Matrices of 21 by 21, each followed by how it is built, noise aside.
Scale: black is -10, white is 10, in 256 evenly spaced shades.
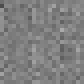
low rank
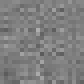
low rank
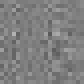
low rank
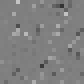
sparse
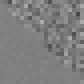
upper triangular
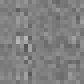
low rank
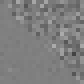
upper triangular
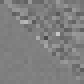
upper triangular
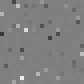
sparse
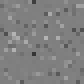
sparse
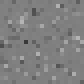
sparse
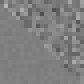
upper triangular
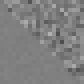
upper triangular
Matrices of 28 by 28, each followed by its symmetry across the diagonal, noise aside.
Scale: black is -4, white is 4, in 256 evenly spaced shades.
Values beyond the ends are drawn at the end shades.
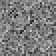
symmetric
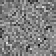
symmetric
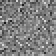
symmetric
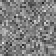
antisymmetric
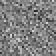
antisymmetric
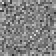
symmetric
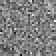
antisymmetric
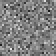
antisymmetric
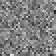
antisymmetric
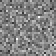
symmetric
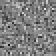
antisymmetric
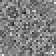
symmetric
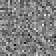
antisymmetric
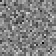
symmetric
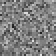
antisymmetric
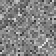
symmetric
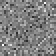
symmetric
